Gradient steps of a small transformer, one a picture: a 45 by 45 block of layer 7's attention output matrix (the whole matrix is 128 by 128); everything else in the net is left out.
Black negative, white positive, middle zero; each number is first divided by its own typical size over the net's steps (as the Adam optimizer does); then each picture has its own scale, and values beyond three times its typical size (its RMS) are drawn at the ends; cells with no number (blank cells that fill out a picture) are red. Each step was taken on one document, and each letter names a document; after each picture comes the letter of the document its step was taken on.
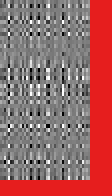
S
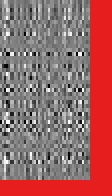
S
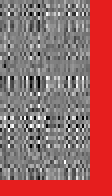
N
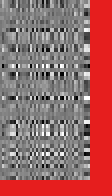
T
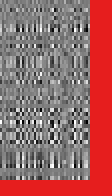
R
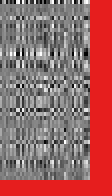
R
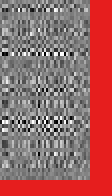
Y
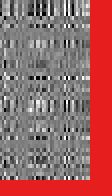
N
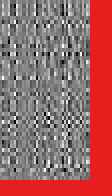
N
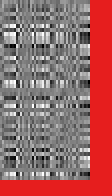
T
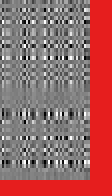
Y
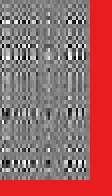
Y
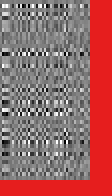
Y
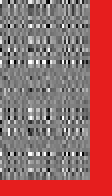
S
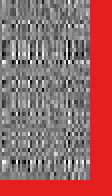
N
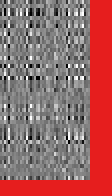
N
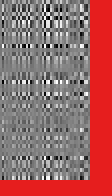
T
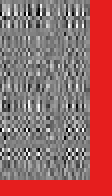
N
